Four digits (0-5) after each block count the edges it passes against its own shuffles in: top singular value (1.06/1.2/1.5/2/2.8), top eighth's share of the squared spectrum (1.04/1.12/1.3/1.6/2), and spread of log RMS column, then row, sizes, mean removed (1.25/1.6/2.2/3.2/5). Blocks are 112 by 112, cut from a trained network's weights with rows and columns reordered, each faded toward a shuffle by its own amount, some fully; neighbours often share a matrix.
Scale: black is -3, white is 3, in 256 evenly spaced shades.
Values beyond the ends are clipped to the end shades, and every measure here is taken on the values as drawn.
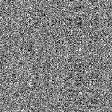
3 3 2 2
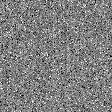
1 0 0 0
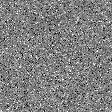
0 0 0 0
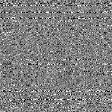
3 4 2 4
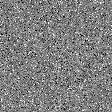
1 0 0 1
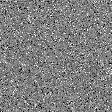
0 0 0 0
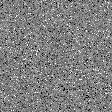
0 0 0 0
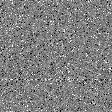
2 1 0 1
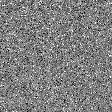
0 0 0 0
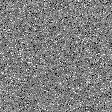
0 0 0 0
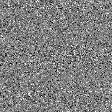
2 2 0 2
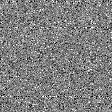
2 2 0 2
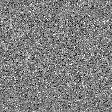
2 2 0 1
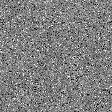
1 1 0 0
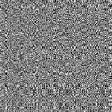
5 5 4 3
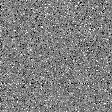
2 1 0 0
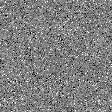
2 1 1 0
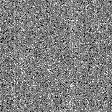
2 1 0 1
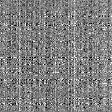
4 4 1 4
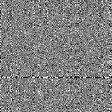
4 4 3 2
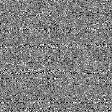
3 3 1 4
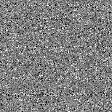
2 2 0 2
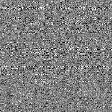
2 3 0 3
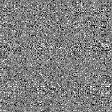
4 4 2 3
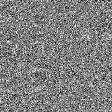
3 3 1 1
